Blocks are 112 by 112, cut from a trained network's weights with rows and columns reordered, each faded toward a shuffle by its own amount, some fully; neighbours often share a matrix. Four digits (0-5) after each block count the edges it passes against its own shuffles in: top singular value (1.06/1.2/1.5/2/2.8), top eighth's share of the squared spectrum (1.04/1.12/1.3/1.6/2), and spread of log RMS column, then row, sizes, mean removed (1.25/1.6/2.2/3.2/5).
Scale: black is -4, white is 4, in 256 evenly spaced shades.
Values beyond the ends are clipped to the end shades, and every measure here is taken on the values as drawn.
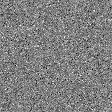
1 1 0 0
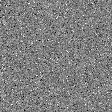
0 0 0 0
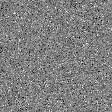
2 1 1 0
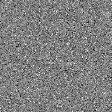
2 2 2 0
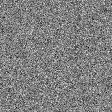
2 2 0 0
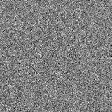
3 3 1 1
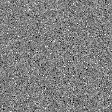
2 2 2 0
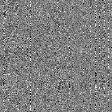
3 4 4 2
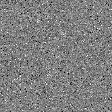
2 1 1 0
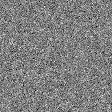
0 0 0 0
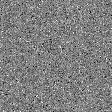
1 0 0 0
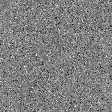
0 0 0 0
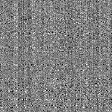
3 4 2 3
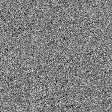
0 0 0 0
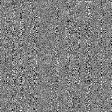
3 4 4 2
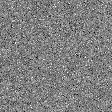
0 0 0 0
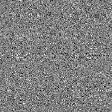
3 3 1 3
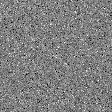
1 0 0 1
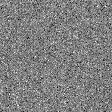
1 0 0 0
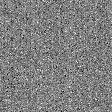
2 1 0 0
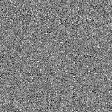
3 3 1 1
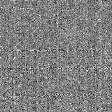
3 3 0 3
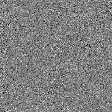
3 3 2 1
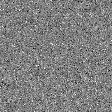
2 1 0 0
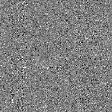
3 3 3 1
